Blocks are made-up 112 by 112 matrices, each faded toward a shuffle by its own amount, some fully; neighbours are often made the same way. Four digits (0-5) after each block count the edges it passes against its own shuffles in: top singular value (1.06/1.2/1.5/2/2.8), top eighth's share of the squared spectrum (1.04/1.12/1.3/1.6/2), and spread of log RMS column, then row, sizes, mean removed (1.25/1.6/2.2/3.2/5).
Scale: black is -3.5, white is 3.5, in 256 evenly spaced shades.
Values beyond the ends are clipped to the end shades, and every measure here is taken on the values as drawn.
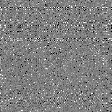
4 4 2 3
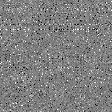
4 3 1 2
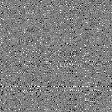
4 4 2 3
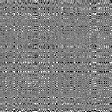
5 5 4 4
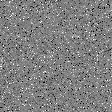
0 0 0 0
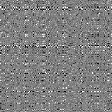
5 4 3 3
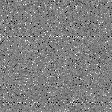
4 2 0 1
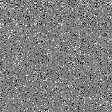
4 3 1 2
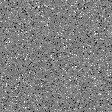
2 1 0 0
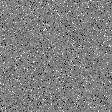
2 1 0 0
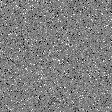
0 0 0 0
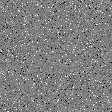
1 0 0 0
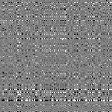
5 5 3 4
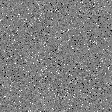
0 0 0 0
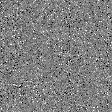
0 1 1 0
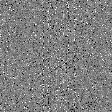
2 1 2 0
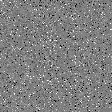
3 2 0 0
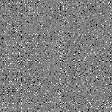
4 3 2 2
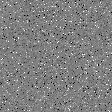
1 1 0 0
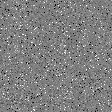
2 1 0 0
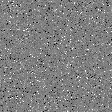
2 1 0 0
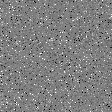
2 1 0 0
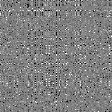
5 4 3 3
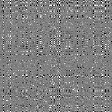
5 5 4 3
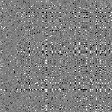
5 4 3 3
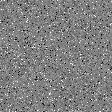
2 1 0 0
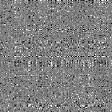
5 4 2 3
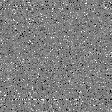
4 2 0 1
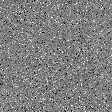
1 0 0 0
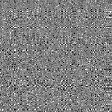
5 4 3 3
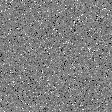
0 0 0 0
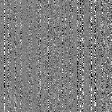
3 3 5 0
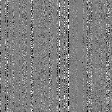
3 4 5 0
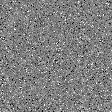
2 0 0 0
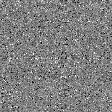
3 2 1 1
